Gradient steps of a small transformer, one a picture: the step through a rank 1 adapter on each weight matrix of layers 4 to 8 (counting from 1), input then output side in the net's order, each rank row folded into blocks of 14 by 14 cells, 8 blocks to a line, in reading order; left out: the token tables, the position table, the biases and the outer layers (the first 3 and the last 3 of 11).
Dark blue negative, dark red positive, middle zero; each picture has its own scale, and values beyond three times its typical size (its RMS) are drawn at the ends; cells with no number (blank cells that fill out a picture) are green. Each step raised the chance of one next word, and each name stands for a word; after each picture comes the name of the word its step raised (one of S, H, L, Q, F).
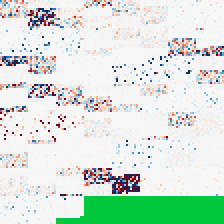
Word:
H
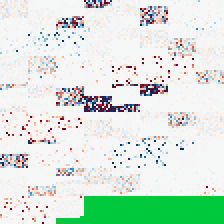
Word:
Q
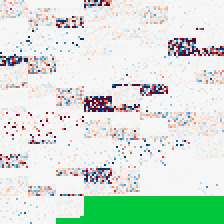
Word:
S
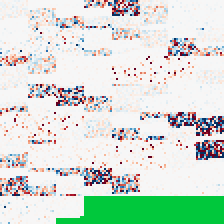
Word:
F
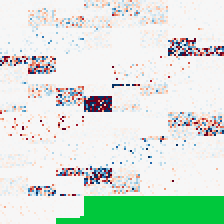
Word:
S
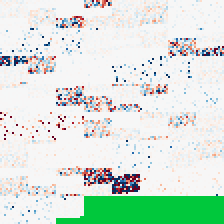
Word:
H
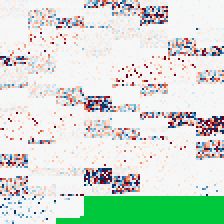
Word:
F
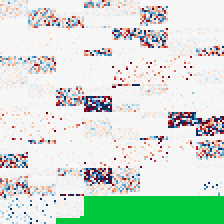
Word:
F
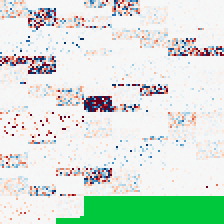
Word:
S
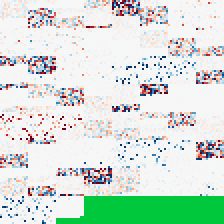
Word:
H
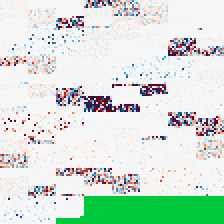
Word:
S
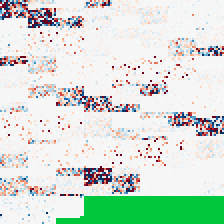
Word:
F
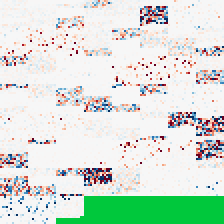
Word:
F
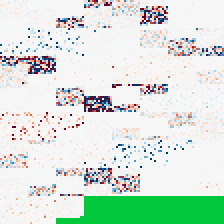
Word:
Q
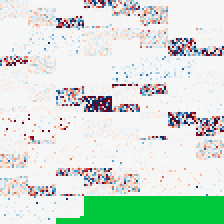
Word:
S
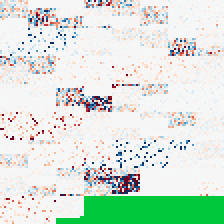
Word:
Q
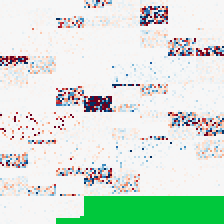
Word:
S
